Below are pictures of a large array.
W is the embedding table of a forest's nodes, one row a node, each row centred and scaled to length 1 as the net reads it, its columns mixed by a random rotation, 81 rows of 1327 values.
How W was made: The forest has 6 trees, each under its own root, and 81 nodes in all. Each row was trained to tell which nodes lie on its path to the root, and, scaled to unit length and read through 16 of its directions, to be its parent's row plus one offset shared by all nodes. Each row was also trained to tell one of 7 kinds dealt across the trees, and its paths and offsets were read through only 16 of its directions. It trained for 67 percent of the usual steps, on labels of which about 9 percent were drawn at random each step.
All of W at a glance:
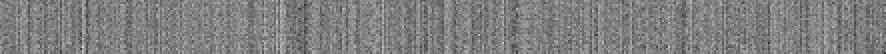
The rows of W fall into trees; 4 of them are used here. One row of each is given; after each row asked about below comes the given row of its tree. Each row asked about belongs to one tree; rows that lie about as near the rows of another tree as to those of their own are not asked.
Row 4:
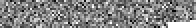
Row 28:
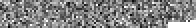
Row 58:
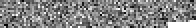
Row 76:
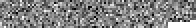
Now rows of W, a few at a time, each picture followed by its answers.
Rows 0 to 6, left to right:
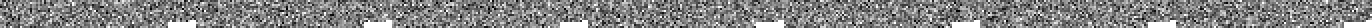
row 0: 58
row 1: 28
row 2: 76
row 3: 28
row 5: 76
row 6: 76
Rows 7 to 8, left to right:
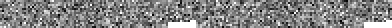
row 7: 76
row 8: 28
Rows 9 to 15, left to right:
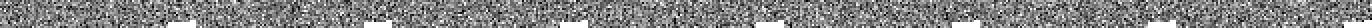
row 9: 76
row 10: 58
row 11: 58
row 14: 58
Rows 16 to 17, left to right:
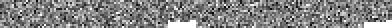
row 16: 58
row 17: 76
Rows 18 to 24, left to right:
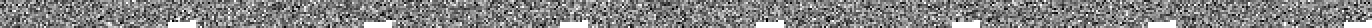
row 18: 76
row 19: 58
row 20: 76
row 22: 58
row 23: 76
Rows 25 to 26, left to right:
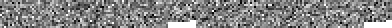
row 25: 58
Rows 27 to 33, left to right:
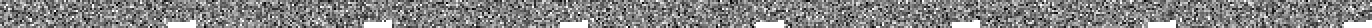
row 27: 28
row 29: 76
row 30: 58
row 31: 58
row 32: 76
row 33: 58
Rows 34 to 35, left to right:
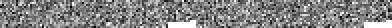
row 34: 76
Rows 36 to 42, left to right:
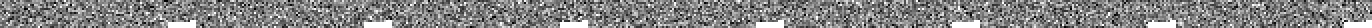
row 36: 76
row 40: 58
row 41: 28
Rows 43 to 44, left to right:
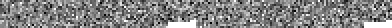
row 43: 76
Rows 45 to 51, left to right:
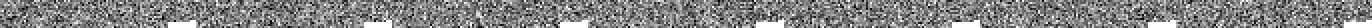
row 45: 76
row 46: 28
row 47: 58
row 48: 58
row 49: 76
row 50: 28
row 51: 58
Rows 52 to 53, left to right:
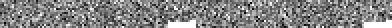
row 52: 58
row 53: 58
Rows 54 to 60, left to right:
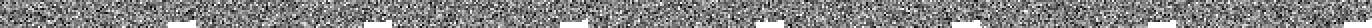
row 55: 76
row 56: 76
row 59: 76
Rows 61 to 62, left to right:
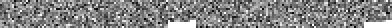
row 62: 4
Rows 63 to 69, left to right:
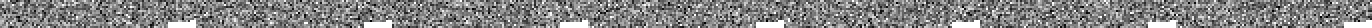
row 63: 76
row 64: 76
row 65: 76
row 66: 76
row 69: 58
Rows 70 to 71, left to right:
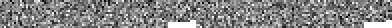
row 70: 58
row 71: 58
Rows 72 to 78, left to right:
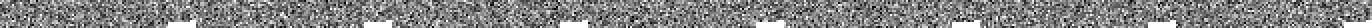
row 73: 58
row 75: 58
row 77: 58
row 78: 4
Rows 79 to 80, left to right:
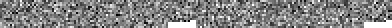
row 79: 76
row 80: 58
